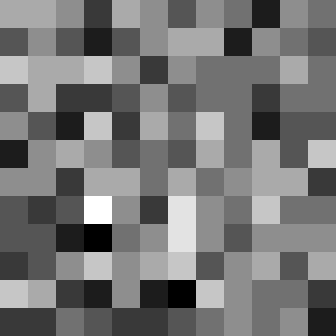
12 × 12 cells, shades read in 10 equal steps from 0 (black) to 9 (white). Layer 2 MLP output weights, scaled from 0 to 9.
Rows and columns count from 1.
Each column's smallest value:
1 2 1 0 2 1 0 3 1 1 3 1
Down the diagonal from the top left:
6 5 6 2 2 4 6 5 3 6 4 1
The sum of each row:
52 45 60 42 46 53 57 56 47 58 44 37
